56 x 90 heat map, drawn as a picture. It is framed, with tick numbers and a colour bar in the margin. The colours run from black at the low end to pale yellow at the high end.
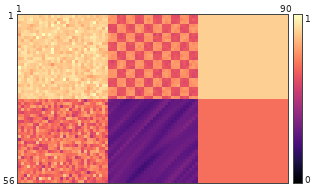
The table splits into 2 rows of 3 panels. Panel 1,1: very high, fine-grained, faint in contrast. Panel 1,2: high, checkered. Panel 1,3: very high, flat. Panel 2,1: high, fine-grained. Panel 2,2: low, slanting up to the right, faint in contrast. Panel 2,3: high, flat.
